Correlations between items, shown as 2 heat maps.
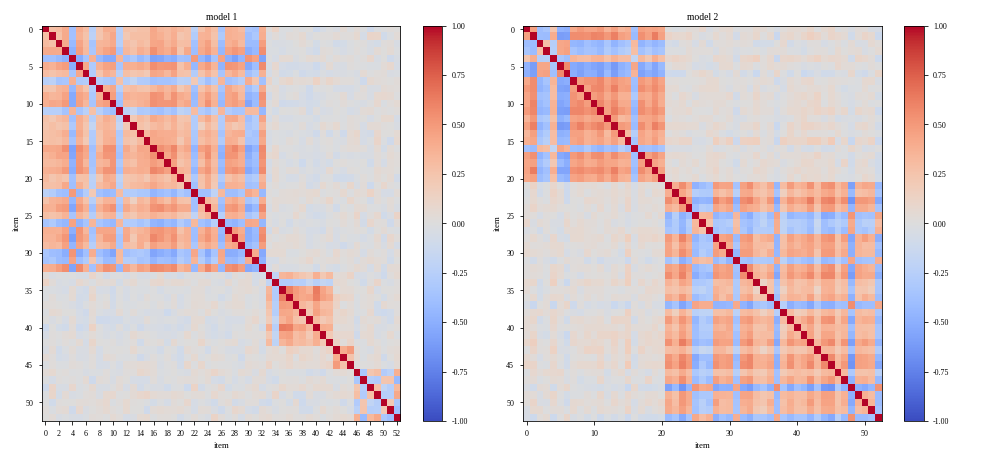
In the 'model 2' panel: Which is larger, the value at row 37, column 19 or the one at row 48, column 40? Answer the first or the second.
the first
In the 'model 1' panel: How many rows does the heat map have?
53
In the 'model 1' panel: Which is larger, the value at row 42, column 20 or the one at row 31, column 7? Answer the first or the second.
the second
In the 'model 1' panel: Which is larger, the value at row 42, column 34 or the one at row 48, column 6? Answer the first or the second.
the second
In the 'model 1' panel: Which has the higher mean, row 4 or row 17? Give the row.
17
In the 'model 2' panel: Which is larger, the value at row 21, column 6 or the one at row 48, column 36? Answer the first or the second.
the first
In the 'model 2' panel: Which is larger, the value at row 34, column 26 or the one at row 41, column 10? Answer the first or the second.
the second
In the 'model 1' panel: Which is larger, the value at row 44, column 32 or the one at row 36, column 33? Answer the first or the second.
the second
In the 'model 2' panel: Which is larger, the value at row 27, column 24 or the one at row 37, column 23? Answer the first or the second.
the first
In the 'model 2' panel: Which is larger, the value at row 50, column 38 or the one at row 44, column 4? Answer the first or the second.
the first
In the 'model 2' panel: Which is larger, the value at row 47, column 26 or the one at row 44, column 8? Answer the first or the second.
the second
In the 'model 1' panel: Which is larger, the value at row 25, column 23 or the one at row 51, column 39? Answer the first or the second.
the first
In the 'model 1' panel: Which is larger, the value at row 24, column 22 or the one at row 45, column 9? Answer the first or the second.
the second
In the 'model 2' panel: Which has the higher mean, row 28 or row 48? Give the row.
28
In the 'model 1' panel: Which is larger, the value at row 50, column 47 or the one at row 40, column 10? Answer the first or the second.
the first
